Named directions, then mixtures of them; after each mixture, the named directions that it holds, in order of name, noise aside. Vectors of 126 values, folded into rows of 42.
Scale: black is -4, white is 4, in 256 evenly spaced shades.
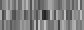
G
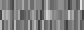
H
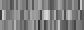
G, H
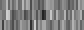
G, H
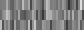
G, H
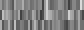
H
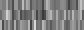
G, H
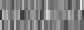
H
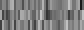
H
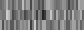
G, H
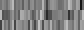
H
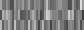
H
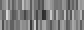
G, H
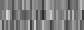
G, H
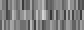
G, H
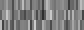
G, H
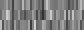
G, H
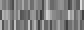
H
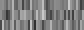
G, H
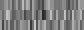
G, H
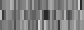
G, H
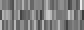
H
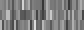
G, H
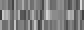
H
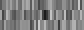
G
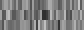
G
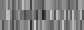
G, H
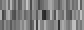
G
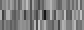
G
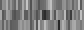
G
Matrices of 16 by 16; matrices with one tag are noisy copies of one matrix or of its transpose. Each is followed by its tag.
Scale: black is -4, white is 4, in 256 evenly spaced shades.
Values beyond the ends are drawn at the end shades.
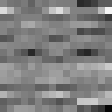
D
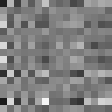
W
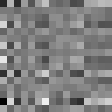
W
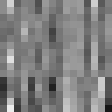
D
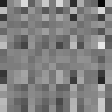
W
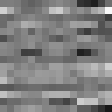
D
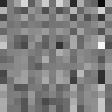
W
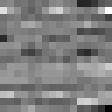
D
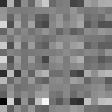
W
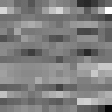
D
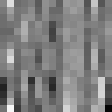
D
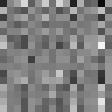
W
